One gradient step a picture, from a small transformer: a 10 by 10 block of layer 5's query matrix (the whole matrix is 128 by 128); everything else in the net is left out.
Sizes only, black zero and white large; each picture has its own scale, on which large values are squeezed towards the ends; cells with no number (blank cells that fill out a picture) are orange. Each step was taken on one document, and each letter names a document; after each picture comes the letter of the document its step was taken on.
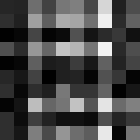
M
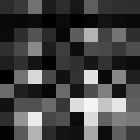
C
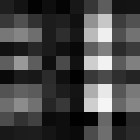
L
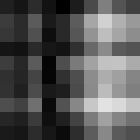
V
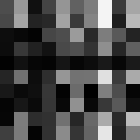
M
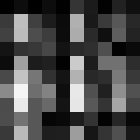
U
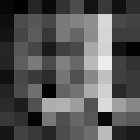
V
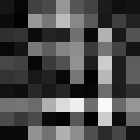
M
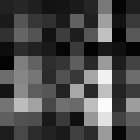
L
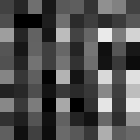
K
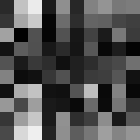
C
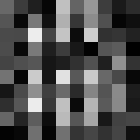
C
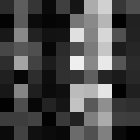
L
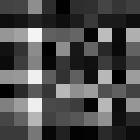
K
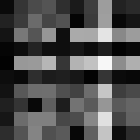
L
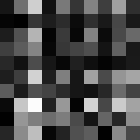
C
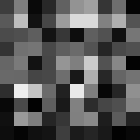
U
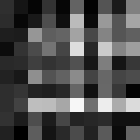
M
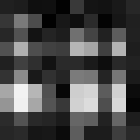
U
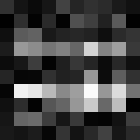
U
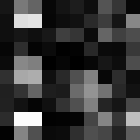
C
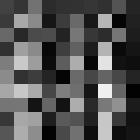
M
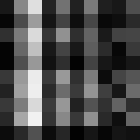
K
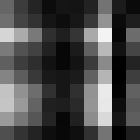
L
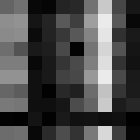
M
